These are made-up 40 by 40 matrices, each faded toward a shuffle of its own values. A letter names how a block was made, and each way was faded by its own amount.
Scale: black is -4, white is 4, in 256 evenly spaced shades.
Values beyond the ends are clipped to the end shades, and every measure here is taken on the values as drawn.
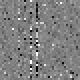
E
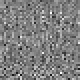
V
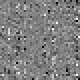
E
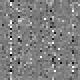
E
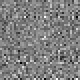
V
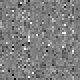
E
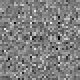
V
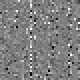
E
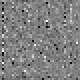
E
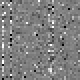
E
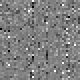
E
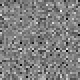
V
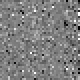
E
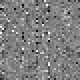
E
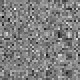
V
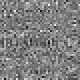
V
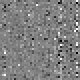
E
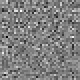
V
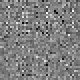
V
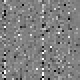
E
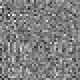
V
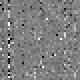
E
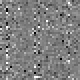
E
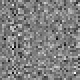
V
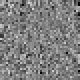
V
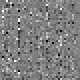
E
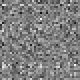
V
